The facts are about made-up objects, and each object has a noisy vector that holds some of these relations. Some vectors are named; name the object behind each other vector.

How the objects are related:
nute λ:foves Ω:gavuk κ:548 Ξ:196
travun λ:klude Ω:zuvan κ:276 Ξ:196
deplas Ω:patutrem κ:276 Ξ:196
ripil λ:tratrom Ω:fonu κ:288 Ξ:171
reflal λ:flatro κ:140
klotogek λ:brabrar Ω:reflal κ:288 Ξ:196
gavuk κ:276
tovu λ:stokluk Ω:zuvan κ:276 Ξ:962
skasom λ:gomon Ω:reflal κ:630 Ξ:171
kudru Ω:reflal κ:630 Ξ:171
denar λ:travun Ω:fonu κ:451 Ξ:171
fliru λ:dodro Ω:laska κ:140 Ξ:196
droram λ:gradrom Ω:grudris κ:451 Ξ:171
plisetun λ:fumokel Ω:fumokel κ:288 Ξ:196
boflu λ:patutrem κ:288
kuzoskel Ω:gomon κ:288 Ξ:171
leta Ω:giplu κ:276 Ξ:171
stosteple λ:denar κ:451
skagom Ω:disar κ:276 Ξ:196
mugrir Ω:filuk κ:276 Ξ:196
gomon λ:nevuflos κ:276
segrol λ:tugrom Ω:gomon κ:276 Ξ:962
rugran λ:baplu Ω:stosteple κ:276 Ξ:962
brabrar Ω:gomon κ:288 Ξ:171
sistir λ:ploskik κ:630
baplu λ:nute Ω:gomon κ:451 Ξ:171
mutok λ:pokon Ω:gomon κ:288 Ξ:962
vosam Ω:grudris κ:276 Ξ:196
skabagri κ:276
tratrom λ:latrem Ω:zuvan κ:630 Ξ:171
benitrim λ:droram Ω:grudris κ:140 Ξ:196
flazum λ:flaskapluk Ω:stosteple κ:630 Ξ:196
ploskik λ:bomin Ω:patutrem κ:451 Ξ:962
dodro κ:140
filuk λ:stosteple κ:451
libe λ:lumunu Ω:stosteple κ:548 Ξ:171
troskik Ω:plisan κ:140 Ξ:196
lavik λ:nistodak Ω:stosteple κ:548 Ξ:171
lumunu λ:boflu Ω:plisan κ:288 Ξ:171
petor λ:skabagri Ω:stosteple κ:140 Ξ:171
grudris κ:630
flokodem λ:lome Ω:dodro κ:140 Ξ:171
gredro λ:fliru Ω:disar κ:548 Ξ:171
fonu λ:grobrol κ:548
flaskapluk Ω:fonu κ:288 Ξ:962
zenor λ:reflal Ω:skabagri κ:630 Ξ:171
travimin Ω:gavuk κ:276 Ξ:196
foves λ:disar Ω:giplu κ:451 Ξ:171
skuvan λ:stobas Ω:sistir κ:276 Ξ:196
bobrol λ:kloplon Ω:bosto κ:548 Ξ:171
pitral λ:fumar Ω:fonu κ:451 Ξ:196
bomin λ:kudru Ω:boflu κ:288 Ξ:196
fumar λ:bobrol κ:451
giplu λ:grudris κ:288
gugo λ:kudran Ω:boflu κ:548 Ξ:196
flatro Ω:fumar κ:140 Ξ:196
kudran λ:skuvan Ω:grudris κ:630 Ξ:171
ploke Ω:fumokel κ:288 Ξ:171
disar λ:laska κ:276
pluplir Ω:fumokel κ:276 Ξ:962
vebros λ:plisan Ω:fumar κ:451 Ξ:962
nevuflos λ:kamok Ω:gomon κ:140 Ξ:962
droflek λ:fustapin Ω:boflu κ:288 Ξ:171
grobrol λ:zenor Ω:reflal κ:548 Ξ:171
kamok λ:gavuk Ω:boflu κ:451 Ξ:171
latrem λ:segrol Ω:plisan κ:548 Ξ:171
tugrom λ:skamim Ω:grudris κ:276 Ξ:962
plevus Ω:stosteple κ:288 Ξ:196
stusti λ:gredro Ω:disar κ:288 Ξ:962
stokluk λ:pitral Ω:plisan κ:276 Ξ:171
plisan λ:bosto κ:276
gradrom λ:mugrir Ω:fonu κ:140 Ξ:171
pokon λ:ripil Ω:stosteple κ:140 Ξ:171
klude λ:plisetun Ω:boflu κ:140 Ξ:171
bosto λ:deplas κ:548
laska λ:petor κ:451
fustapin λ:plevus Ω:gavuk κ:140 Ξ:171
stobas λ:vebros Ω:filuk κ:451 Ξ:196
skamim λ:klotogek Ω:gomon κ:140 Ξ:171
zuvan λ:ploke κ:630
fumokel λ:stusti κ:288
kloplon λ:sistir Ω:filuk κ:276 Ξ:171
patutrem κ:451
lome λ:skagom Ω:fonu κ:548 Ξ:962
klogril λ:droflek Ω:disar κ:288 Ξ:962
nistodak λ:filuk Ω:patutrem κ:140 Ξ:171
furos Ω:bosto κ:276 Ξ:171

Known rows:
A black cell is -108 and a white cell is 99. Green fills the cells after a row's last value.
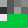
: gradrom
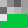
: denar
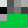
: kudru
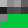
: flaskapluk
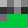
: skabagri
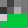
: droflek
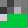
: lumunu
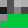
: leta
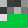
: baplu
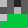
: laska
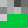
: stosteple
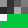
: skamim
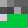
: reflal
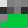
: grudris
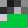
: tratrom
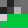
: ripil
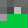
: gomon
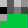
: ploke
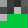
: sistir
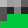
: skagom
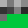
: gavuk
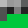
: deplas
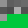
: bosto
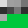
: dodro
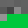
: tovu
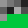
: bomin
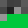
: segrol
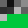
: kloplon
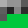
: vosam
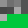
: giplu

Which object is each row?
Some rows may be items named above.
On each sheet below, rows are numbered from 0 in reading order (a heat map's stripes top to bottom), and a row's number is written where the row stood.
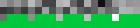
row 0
pluplir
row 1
flazum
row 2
fliru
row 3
vebros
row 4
klude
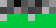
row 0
ploskik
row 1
stokluk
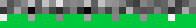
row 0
flokodem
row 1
ploke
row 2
grudris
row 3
ploke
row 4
gugo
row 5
lome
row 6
pokon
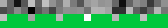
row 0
vebros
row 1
ploke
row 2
stusti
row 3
klude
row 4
kloplon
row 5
grobrol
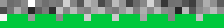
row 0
nistodak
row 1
patutrem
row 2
travun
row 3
stosteple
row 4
filuk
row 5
plisetun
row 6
skuvan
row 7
fumokel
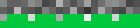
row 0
fonu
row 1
nevuflos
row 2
zuvan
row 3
flokodem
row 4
nevuflos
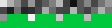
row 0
flatro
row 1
pokon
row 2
fumar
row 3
lavik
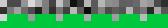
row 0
kamok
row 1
troskik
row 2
stobas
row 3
kuzoskel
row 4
fonu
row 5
benitrim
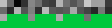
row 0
pitral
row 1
nute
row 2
zuvan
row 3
plevus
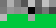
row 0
stusti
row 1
ploke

